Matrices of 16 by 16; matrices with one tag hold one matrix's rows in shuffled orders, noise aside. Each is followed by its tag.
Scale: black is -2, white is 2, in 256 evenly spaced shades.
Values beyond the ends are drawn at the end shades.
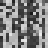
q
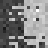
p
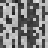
q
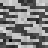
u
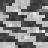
u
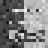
p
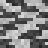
u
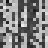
q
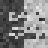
p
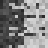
p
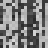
q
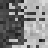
p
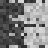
p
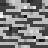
u
